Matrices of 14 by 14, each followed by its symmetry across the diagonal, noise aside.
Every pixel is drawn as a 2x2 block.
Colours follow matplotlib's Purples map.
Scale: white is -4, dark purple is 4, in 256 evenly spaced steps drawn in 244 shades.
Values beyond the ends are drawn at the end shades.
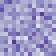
symmetric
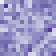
symmetric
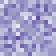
symmetric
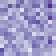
neither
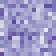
neither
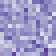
antisymmetric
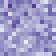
neither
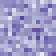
neither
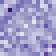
symmetric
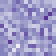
antisymmetric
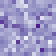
antisymmetric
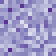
symmetric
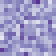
antisymmetric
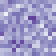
neither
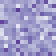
neither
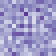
antisymmetric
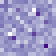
symmetric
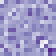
symmetric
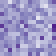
neither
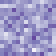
neither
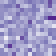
neither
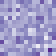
symmetric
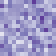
antisymmetric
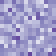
symmetric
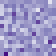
neither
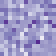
antisymmetric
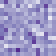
antisymmetric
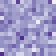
antisymmetric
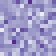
antisymmetric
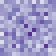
symmetric
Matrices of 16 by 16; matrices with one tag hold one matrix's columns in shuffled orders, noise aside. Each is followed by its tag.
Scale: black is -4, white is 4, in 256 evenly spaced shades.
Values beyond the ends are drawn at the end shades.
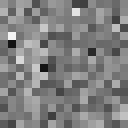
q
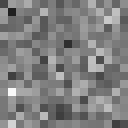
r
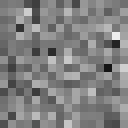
q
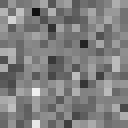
r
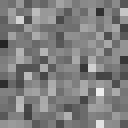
r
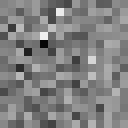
q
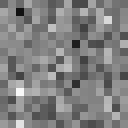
r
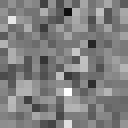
r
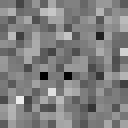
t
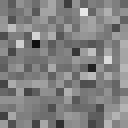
q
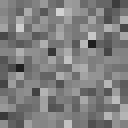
q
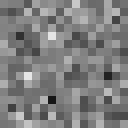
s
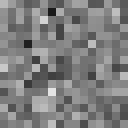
r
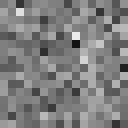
q
